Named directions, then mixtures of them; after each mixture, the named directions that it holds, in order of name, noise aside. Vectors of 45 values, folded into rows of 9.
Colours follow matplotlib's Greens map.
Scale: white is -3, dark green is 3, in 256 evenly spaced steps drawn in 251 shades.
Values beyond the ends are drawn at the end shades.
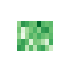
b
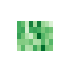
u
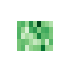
b, u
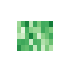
b, u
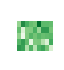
b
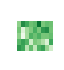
b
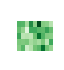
b, u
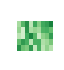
b, u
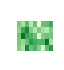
b, u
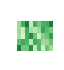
b, u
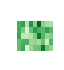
b, u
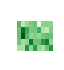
b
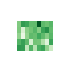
b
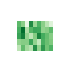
b, u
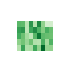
u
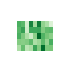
u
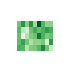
b, u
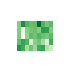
b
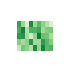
b, u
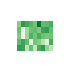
b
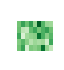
b, u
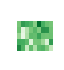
b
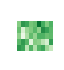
b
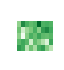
b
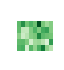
b, u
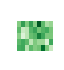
b, u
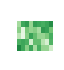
b, u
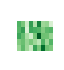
u
